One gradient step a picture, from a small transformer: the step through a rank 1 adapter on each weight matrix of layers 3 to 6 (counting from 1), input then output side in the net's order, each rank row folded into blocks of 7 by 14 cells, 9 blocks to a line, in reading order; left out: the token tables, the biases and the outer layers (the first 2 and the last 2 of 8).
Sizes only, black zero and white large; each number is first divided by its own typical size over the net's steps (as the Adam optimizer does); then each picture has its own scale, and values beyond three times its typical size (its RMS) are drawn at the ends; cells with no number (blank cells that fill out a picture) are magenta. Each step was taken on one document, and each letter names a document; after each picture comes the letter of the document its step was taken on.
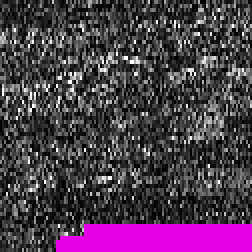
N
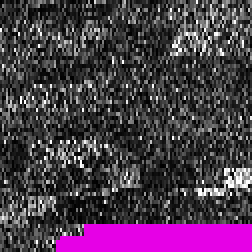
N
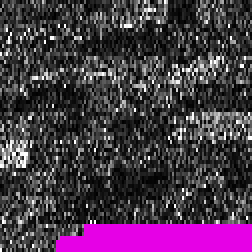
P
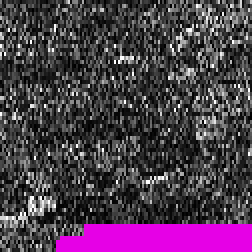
N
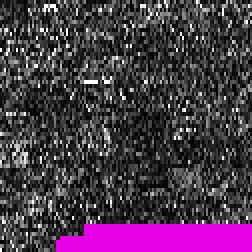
P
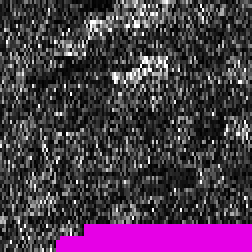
P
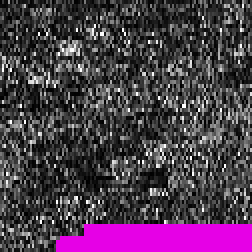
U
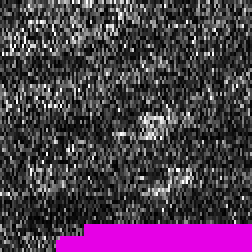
N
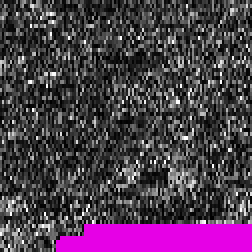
U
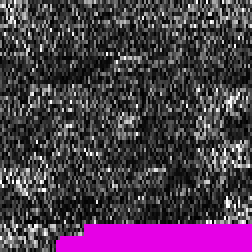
N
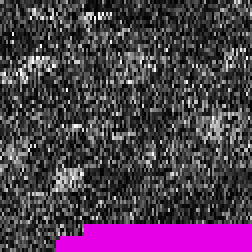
U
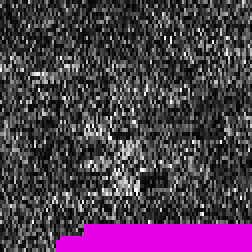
U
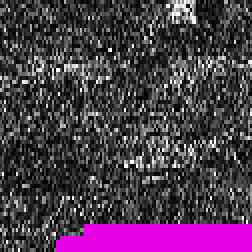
U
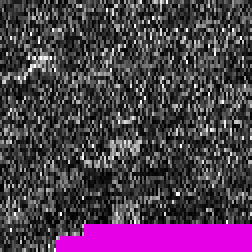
N
